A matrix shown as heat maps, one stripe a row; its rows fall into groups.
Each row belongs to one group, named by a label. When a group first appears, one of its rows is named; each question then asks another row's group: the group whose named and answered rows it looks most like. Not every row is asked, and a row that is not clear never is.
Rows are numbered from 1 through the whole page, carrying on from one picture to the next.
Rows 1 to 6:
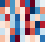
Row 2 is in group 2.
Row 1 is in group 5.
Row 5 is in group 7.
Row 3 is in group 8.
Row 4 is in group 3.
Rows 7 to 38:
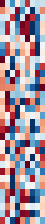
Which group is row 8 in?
2
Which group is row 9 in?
7
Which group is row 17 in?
5
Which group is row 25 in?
2
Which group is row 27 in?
3
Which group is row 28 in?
5
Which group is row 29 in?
2
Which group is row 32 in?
5
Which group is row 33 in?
2
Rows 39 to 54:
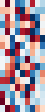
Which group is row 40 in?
2
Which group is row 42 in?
7
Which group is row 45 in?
5
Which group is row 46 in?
5
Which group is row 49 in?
3
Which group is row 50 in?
2
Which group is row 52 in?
2
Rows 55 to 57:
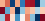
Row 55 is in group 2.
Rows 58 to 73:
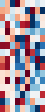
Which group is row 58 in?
5
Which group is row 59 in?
5
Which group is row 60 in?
2
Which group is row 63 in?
3
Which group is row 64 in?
2
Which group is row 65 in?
7
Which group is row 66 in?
8
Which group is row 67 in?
3
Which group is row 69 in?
2
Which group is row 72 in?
5
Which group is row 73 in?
3
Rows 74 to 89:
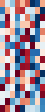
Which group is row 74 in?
2
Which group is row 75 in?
5
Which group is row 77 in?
7
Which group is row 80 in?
5
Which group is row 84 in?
5
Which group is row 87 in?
3
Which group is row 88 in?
8
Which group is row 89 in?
2
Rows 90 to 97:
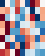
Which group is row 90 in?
5
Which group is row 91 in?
2
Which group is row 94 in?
8
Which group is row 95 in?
3
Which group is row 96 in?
2
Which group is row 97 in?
2
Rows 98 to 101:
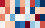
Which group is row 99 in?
8
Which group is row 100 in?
5
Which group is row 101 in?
3
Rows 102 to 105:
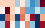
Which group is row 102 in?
3
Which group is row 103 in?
8
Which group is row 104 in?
7
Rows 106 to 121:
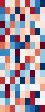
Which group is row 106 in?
2
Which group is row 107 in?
7
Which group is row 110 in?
7
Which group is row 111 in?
5
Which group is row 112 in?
3
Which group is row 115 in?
5
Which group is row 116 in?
5
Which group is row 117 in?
3
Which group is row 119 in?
7
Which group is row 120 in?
5
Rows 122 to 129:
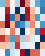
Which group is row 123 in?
8
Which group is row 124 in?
2
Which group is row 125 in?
8
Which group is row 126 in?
3
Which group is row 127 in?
2
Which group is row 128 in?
2
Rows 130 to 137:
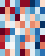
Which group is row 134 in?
2
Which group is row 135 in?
3
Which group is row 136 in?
3
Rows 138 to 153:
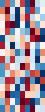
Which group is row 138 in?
5
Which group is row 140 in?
8
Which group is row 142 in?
5
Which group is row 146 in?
3
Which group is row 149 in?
3
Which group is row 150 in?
8
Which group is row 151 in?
8
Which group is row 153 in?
5
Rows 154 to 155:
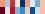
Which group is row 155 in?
3
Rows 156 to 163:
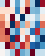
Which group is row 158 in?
3
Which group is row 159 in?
2
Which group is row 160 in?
8
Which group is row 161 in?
2
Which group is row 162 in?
8
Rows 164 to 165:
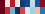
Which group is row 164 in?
3
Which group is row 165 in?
8
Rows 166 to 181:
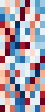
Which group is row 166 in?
2
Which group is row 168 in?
5
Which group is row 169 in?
8
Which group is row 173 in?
8
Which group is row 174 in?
3
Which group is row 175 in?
5
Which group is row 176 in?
2
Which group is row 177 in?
5
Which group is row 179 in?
2
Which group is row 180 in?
3
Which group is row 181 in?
3
